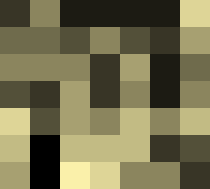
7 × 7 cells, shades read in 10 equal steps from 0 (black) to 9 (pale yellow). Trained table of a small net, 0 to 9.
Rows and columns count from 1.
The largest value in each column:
8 5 9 8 7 5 8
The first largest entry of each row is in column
7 7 5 3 1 1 3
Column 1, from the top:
2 4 5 3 8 7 6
